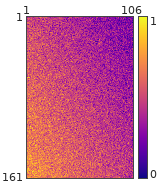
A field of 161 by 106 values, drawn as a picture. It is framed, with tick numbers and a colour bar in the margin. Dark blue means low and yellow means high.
Slope: up to the bottom left. Ninth with the highest average: bottom left. Ninth with the lowest average: top right. Histogram: bell-shaped.
